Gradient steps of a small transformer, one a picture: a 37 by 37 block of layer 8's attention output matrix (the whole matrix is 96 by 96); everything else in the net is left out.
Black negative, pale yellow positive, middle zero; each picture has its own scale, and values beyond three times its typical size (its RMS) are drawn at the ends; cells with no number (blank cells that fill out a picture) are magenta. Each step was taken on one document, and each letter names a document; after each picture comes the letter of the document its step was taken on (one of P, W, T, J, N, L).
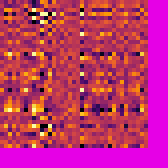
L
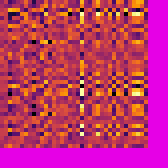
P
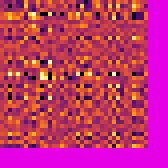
P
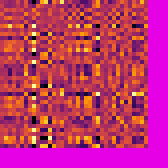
P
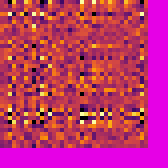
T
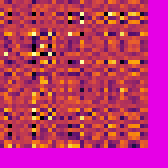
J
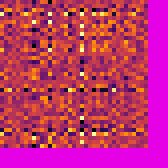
T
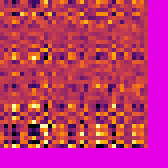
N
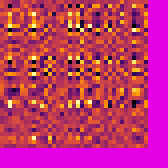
P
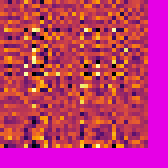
L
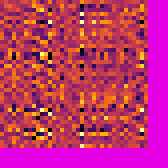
T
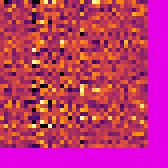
L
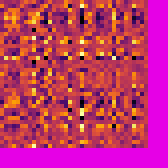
N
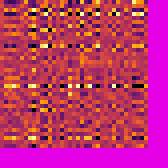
P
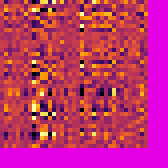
L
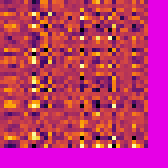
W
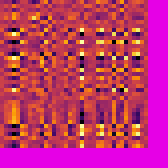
N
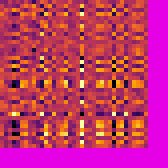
N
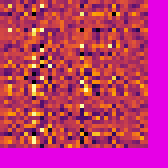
L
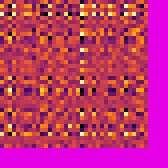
T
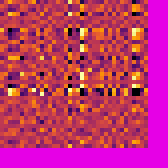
W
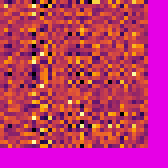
J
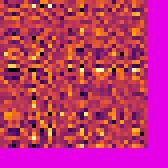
W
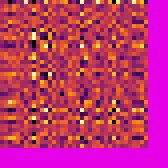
P
